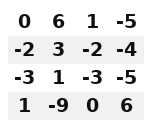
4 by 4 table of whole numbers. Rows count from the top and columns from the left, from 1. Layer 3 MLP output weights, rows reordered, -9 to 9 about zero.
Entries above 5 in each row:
1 0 0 1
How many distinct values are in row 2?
3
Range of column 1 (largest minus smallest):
4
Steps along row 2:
up down down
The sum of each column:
-4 1 -4 -8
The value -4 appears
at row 2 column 4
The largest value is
6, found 2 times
